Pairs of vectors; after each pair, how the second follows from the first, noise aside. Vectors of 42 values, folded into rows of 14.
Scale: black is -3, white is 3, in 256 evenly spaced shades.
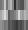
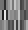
sign-scrambled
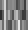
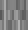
shrunk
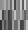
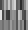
shuffled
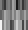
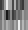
wrapped around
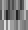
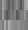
shrunk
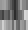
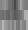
shrunk
